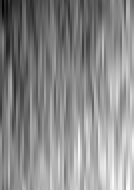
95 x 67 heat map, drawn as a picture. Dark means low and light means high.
Grain: streaks running down. Slope: up to the bottom right. Ninth with the highest average: bottom right. Mirror symmetry: none. Ninth with the lowest average: top left.
